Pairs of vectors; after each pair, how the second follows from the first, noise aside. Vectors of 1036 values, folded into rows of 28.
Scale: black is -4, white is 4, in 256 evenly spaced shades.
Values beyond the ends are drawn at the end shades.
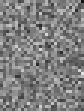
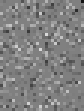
partly zeroed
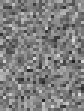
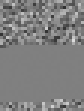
partly zeroed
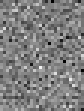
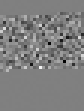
partly zeroed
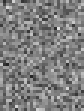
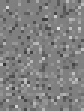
partly zeroed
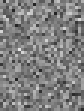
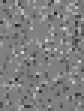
partly zeroed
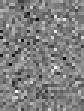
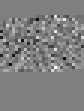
partly zeroed
